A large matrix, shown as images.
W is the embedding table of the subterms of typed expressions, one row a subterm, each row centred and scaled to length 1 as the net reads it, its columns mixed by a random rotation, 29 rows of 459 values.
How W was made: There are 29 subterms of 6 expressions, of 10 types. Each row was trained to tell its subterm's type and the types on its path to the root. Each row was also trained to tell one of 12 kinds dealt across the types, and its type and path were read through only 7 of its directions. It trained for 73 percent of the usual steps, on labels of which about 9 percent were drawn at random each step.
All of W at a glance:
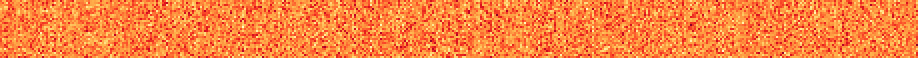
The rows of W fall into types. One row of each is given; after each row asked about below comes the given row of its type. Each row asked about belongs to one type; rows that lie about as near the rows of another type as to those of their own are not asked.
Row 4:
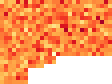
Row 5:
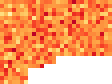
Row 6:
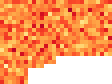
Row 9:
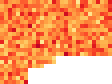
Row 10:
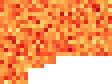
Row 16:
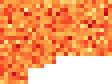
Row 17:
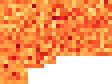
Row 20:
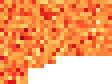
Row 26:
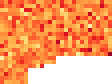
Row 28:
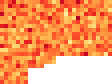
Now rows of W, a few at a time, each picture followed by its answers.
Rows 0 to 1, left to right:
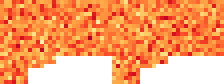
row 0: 9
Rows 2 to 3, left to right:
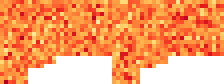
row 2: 9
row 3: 17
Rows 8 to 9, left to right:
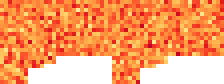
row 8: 6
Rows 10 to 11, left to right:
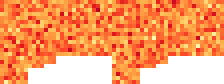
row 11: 6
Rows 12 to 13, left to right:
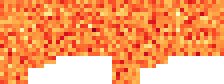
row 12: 26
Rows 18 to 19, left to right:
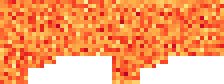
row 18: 6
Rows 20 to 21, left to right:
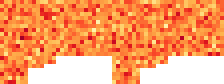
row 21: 17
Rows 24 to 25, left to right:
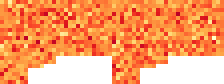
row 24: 9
